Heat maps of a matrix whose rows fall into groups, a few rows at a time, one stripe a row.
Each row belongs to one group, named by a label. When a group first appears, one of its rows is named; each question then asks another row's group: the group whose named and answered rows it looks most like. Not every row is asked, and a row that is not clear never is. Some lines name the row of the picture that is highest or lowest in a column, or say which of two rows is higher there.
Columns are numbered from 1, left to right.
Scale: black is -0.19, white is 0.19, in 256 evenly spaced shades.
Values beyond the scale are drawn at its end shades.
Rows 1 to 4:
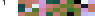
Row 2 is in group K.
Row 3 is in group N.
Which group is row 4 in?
N
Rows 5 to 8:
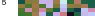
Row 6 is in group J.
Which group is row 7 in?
N
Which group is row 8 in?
N
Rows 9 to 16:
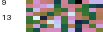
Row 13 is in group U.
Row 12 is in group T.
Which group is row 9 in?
N
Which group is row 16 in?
J
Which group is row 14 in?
J
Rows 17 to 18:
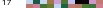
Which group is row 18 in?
U
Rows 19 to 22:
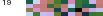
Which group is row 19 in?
N
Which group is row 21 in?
N
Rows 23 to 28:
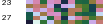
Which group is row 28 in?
N
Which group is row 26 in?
U
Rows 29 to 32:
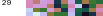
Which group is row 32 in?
T
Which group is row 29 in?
T
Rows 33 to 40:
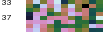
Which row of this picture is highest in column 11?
37
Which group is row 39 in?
N
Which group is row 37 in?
U
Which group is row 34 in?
J
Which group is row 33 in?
U
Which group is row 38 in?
T
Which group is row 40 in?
T
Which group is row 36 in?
K
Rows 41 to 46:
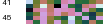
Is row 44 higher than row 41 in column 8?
Yes
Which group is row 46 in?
J
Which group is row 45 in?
K
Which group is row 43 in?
K
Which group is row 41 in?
T
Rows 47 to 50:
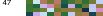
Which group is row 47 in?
U
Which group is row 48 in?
J
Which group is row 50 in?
K
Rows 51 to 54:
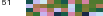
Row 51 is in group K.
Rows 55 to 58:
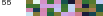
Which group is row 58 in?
T
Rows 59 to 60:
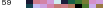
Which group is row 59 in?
U
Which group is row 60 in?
N
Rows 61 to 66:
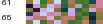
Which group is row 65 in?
T
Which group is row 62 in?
U
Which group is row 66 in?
U
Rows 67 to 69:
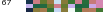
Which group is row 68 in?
J
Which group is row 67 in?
U
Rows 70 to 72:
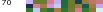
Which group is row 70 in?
J
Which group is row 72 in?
U
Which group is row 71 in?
U
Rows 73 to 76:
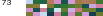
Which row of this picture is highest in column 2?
76
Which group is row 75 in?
J
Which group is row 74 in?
N
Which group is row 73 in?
J
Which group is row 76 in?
K
